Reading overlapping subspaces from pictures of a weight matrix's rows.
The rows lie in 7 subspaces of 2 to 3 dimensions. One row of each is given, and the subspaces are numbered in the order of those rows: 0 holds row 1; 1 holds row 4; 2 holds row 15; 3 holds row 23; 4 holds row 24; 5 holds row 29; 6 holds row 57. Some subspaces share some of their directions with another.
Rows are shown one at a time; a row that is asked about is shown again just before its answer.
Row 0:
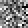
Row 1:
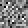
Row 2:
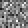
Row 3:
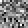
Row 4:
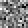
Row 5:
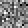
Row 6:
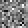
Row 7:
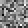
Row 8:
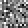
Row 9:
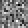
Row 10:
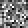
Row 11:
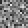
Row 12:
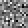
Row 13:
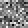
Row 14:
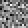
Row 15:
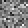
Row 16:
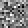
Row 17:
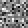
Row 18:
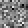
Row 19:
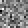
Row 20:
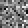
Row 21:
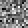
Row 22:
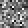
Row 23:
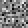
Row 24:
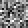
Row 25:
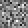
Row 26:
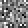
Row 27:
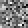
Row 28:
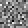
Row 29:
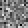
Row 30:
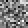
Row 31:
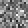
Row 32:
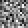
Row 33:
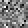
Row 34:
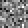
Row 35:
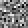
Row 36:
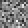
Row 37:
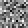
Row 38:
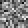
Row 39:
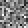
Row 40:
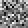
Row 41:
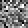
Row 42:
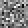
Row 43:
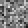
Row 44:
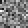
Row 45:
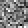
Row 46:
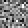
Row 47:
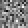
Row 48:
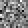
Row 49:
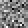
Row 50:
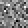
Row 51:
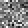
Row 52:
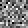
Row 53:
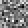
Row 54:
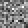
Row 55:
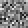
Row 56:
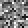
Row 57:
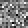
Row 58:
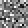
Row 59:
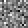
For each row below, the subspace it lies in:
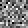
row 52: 0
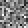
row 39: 5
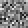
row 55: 6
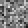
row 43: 5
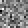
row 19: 4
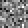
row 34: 1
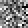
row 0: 1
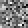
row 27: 1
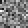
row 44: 4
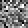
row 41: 0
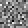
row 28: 0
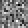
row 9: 2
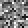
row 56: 1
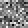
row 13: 6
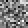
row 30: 6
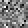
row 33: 0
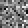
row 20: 1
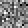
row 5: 2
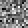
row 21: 3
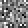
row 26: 5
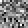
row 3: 4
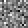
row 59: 5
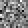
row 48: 4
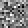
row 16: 4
